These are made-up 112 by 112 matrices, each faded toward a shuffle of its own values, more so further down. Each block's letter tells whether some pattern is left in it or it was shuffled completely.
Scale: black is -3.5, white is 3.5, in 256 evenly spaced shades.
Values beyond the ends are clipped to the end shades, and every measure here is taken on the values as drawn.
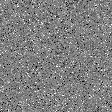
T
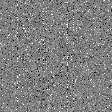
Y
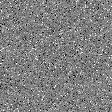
T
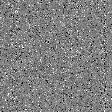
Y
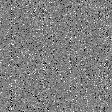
Y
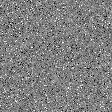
T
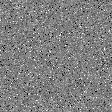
T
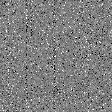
Y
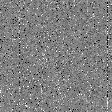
Y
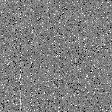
Y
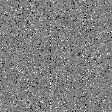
Y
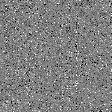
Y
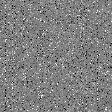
Y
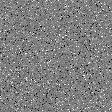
T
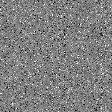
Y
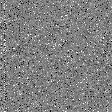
Y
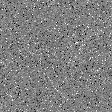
T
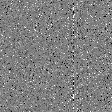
Y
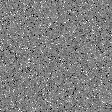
T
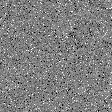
T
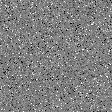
T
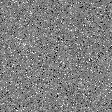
T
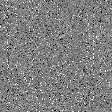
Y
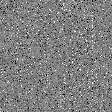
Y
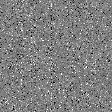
Y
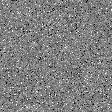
T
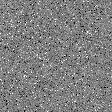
T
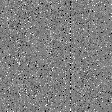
Y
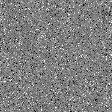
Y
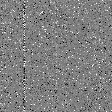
Y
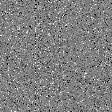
Y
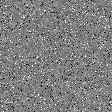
T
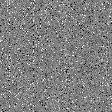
Y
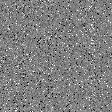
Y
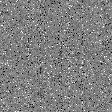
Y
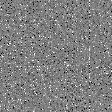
Y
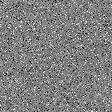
T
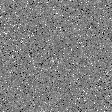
T
